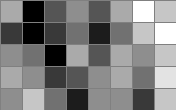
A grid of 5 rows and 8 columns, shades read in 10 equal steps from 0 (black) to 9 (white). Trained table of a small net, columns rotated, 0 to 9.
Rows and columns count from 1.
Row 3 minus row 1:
-1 4 -3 1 0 0 -4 0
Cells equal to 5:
8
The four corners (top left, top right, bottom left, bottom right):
6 7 5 7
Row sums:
39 29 36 39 36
